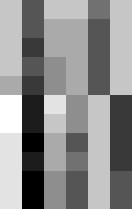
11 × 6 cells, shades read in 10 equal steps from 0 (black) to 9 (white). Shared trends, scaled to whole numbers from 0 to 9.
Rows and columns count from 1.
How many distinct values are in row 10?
5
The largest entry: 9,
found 2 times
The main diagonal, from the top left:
7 3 6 6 3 2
